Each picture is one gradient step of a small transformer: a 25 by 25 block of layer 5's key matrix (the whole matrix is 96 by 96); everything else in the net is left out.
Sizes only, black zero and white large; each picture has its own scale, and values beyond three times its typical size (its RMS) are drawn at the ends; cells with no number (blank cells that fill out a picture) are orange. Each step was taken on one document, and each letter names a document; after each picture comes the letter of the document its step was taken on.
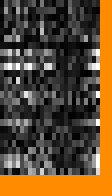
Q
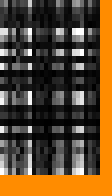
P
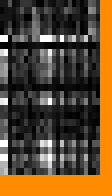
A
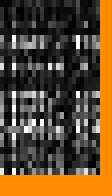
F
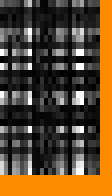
P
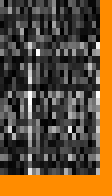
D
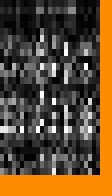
D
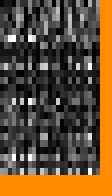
A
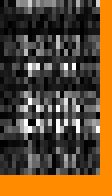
D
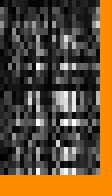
F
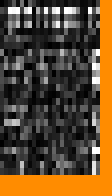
Q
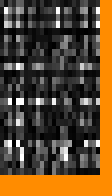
Q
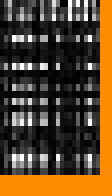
A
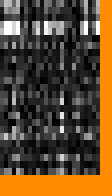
F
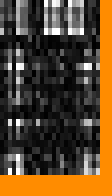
Q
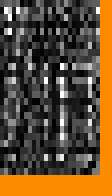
Q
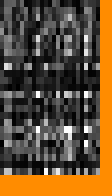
F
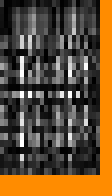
D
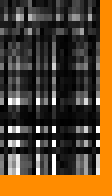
P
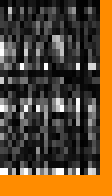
F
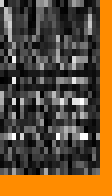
D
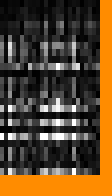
F
